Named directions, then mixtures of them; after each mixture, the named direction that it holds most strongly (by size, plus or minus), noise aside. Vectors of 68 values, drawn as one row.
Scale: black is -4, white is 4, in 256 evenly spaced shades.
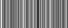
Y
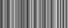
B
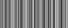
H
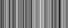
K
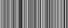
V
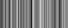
K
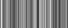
Y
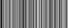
Y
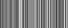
V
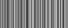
B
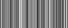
V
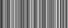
B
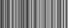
B
